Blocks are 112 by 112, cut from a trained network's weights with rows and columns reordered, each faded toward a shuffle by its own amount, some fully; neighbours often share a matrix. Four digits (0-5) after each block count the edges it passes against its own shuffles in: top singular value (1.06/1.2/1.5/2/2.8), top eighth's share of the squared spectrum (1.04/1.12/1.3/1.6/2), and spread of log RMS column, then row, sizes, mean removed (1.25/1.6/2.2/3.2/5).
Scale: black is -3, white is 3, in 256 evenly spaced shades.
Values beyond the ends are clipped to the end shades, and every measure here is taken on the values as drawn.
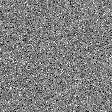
0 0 0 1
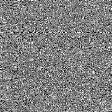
3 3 2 2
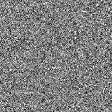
3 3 1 1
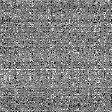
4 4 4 2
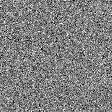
2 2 0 0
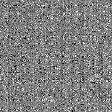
3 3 0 3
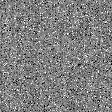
1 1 0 1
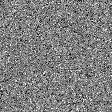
0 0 0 0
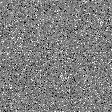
0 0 0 0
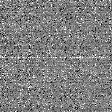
3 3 3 1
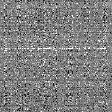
3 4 4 2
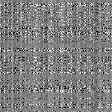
4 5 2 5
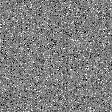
1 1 0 0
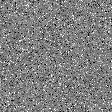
0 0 0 0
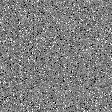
0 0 0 0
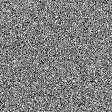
2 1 0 1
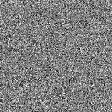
3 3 0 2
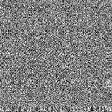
4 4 1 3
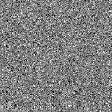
3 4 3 1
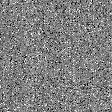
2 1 0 1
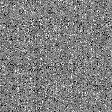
2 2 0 1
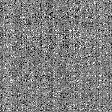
3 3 0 3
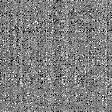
3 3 0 3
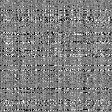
4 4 1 4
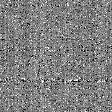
3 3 0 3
